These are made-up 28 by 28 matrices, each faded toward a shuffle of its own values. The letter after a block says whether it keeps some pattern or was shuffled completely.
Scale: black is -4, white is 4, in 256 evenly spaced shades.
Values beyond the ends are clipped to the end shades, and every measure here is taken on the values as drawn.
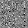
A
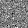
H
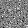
H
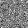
H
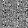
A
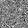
H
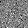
H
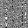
A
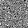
H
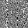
A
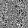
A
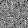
H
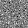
H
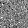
H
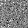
H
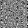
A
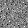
H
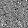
H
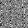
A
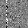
A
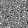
H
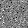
H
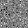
A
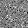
H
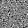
H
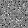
H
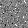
H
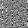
A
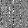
A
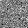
H
